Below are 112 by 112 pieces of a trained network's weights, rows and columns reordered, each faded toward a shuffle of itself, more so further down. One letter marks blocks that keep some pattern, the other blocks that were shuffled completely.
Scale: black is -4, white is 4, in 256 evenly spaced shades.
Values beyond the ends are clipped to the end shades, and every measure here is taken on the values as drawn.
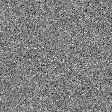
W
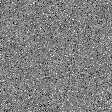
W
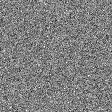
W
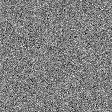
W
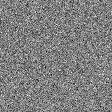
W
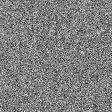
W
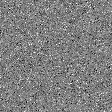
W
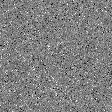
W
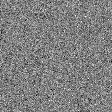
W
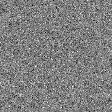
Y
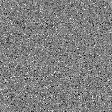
Y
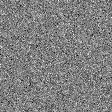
W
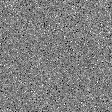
W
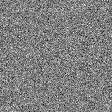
Y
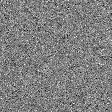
W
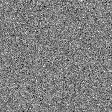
W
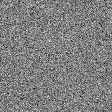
W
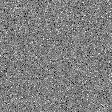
W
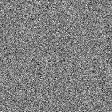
Y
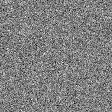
W
